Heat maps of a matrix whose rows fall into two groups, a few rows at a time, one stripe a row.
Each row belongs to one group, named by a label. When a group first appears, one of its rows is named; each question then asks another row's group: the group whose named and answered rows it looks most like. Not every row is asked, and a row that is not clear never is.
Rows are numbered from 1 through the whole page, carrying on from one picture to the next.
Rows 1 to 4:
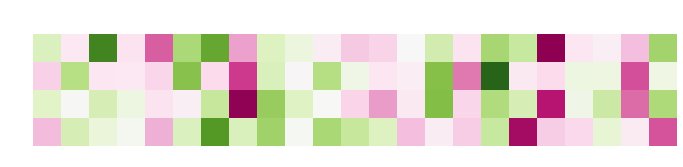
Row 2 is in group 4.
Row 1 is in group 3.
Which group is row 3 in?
3
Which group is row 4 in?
4
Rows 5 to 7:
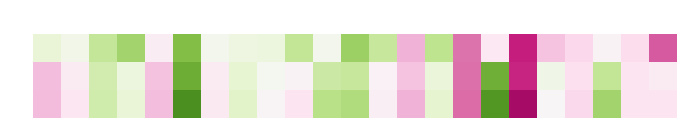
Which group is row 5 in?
4
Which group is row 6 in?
4
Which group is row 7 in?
4
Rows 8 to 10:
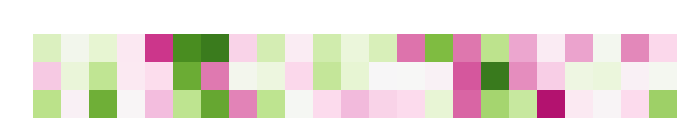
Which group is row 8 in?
4
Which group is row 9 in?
4
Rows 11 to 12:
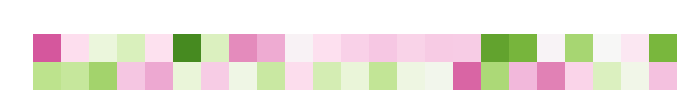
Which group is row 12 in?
4
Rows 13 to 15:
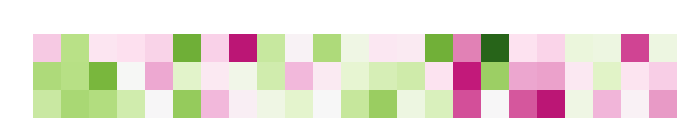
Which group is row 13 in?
4
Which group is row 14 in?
4
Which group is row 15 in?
4
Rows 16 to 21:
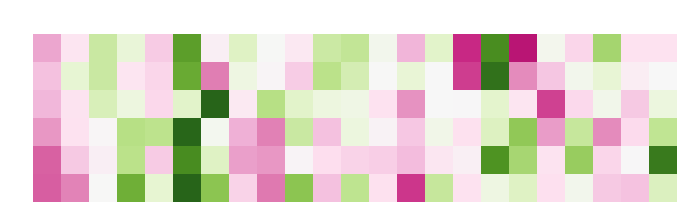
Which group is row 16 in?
4
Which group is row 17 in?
4
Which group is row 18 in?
3
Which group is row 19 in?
3
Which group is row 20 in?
3
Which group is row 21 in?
3
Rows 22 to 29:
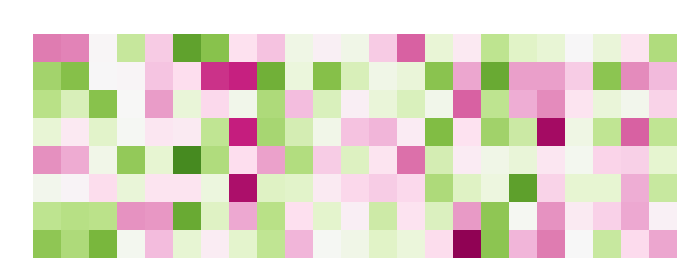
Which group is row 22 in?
3
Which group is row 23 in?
4
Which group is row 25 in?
3
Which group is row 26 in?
3
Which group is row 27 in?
3
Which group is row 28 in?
4
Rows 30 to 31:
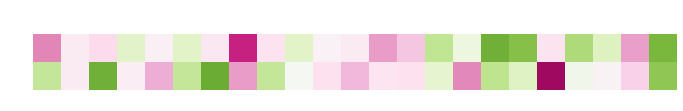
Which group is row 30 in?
3
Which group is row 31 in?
3
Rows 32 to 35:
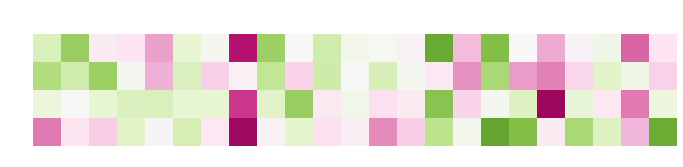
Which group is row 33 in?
4
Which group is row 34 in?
3
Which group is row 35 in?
3
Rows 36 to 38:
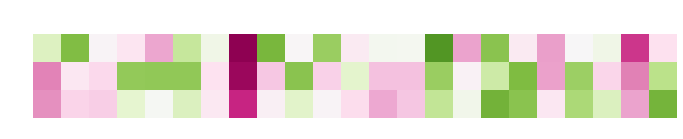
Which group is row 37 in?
3
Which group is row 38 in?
3
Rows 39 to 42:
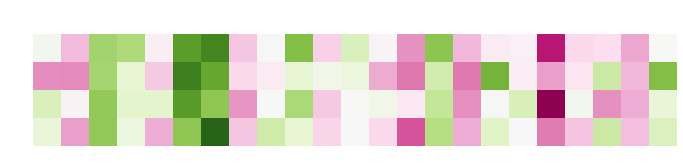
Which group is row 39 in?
3
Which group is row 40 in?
3
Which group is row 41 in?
3
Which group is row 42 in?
3
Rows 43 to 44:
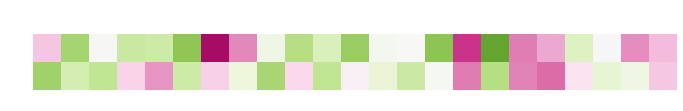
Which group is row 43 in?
4
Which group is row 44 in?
4
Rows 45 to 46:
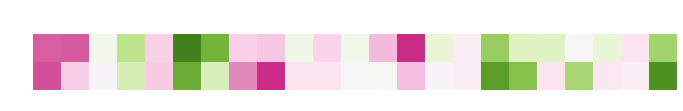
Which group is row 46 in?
3
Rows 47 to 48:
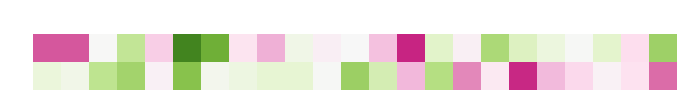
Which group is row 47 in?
3
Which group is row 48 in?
4
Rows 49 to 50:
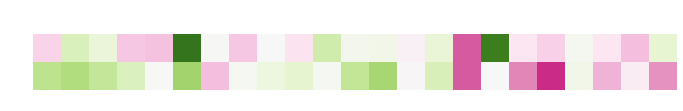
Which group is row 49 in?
4
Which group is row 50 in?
4
